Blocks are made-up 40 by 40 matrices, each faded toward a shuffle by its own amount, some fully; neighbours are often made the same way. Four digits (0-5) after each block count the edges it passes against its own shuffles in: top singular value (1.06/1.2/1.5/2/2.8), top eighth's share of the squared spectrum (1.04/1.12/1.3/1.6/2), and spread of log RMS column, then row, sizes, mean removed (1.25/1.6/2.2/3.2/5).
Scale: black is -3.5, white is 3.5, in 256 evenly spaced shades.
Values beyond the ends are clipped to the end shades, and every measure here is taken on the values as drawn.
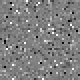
0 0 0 0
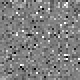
3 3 1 0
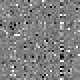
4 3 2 2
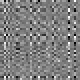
5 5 3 3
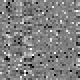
3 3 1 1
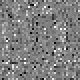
3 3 1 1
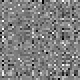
4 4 2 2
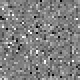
2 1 1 0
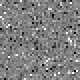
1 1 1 0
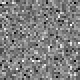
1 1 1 0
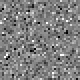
0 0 0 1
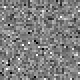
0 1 0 0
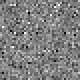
0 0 0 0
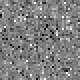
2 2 0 1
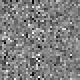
2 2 2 0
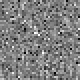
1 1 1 0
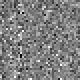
0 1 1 0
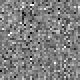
1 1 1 0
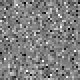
1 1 0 0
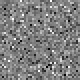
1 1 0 0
